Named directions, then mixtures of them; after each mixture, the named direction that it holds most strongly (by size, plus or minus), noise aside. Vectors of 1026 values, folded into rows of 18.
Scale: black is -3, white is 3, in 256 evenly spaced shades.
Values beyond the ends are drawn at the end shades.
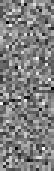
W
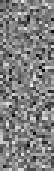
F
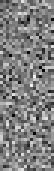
F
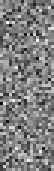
W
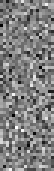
F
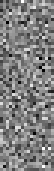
F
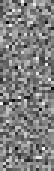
W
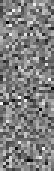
W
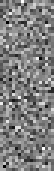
W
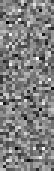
W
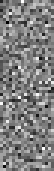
W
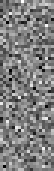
F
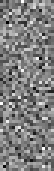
W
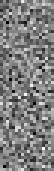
F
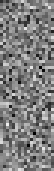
F
